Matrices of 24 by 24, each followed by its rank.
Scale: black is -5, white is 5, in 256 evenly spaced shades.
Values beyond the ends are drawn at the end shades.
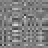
three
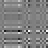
one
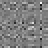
three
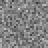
full rank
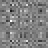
three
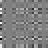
one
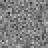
full rank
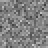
full rank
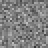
full rank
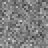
full rank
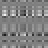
one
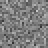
full rank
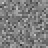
full rank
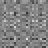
three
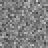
full rank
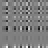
one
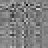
three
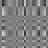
one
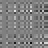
one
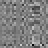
three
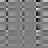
one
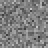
full rank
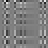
one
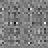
three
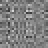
three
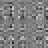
three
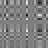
one
